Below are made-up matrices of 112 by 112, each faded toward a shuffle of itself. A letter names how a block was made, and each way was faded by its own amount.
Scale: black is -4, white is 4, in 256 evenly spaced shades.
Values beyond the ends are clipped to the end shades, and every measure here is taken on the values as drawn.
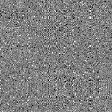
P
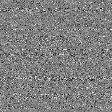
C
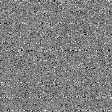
C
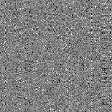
P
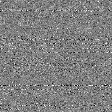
C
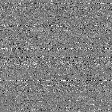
C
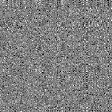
P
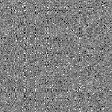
P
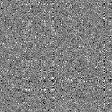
P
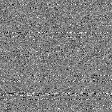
C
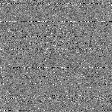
C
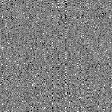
P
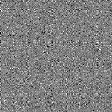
P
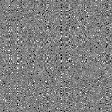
P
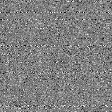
C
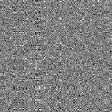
P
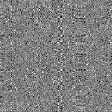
P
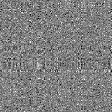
P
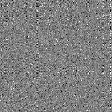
P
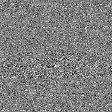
C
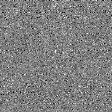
C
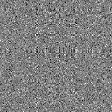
P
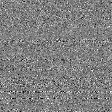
C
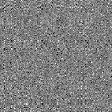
P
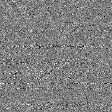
C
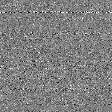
C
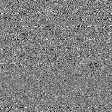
C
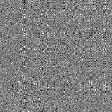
P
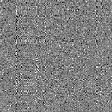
P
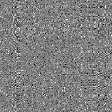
P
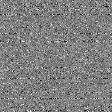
C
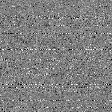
C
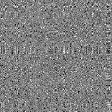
P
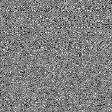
C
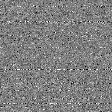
C
